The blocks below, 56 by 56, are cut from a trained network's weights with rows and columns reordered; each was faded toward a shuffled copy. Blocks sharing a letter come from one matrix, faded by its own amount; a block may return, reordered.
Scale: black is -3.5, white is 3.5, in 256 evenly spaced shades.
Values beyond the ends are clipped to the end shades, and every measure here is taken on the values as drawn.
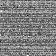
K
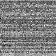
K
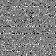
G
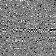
G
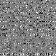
G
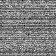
K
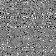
G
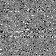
G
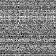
K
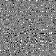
G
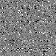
G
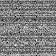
K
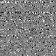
G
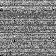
K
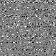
G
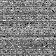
K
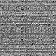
K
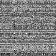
K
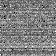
K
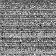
K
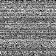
K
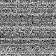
K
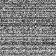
K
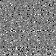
G
